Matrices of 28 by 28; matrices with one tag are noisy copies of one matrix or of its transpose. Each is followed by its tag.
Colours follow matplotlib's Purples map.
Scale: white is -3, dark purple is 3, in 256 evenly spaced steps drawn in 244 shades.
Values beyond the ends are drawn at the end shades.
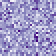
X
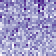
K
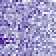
K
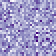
X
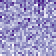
K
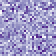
X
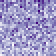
K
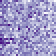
K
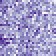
K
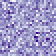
X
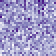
K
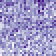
K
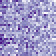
K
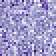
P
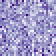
P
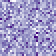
X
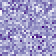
X
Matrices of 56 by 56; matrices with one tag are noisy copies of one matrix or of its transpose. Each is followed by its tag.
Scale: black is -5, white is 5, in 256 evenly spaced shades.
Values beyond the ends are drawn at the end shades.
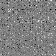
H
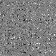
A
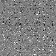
A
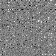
H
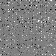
H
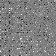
H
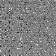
H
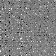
H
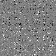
A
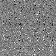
A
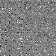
H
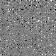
H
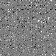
H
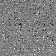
A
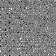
H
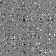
A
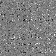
A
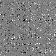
A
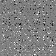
A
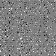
H
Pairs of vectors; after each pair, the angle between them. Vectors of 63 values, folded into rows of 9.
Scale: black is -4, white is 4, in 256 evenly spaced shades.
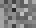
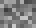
partly opposed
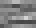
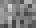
orthogonal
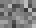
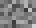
nearly parallel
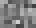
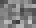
nearly opposite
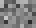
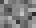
orthogonal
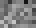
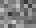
partly aligned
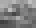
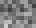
partly opposed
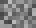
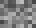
orthogonal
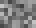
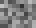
nearly parallel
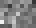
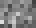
nearly parallel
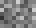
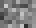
partly aligned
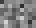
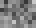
partly aligned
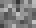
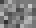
orthogonal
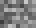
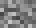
partly opposed
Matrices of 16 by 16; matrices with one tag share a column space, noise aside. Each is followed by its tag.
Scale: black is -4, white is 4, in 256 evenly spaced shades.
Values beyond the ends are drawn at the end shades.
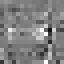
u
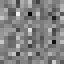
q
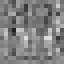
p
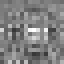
u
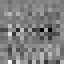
u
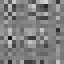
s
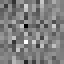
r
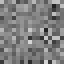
s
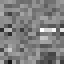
u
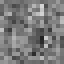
p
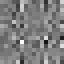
r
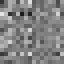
q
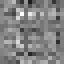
q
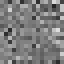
s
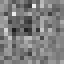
p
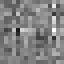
p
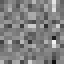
r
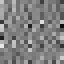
r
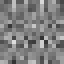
r
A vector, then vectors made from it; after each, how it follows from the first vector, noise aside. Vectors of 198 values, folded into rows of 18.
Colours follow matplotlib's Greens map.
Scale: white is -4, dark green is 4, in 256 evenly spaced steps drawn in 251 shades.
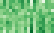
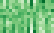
negated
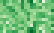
sign-scrambled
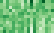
negated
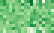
sign-scrambled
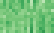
shrunk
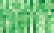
negated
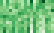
negated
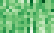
negated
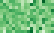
sign-scrambled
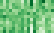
negated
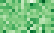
sign-scrambled
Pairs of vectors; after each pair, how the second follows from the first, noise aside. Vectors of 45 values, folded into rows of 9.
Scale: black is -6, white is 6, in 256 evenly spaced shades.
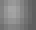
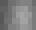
reversed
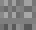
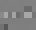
partly zeroed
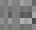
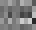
scaled up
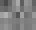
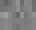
shrunk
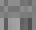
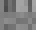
reversed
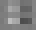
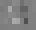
partly zeroed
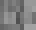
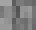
reversed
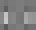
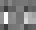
scaled up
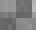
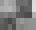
scaled up
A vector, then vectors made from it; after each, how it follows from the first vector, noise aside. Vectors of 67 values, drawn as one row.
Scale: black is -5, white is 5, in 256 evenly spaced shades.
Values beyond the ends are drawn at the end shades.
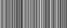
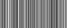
wrapped around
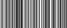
scaled up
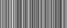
wrapped around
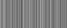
shrunk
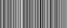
negated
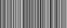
negated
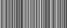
copied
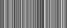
wrapped around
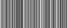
copied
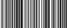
scaled up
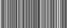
wrapped around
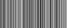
negated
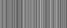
shrunk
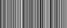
negated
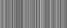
shrunk
